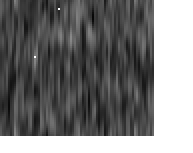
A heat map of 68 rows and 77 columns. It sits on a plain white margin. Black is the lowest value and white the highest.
There are two isolated cells, each far higher than the cells round it. No overall slope runs across the table. The grain runs up and down. Neither half mirrors the other. The distribution is heavy-tailed on both sides.
